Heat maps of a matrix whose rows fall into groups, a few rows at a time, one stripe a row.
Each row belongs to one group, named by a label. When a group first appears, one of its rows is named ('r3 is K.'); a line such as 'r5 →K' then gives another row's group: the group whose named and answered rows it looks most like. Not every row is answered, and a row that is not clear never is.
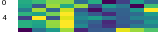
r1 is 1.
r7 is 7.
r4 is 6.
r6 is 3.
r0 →3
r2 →6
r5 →3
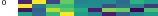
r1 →3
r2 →1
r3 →3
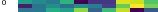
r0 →7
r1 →7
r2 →1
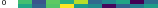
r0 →1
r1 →3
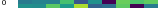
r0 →7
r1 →1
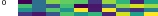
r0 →1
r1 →7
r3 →7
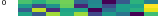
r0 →3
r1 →7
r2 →6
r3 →1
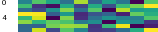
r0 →1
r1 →7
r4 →6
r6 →1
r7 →6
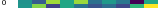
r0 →1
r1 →6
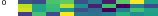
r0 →7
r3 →6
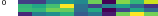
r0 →7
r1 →3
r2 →3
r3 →7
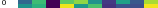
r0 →6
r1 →6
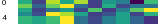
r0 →1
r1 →3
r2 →7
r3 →1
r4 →3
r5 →3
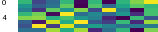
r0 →7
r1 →7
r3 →6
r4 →3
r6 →6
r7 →1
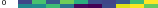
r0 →6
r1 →7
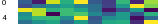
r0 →1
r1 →7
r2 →3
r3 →6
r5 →1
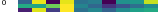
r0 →6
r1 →3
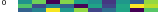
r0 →6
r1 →7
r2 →1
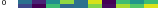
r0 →7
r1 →7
